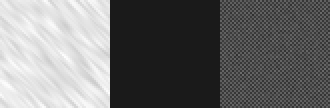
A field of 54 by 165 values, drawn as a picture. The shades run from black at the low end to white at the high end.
It is made of 1 by 3 panels. Panel 1,1: very high, slanting down to the right, faint in contrast. Panel 1,2: very low, flat. Panel 1,3: low, checkered.
